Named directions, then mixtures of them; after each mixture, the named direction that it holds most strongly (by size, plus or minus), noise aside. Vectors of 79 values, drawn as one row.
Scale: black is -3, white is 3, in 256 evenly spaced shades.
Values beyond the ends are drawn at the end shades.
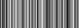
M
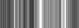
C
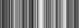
C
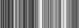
C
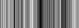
C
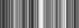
C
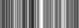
C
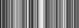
M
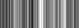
C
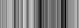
C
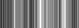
C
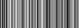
M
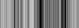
C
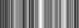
C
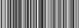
M
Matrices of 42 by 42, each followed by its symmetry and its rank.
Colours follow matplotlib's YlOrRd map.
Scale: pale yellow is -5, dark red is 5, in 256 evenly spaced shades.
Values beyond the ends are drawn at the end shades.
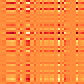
neither, rank one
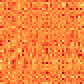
neither, rank five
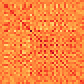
symmetric, rank five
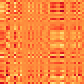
neither, rank two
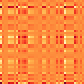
neither, rank one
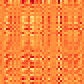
neither, rank two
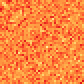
symmetric, full rank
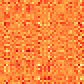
neither, rank five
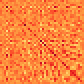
symmetric, rank five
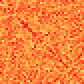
symmetric, full rank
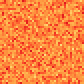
neither, full rank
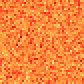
neither, full rank
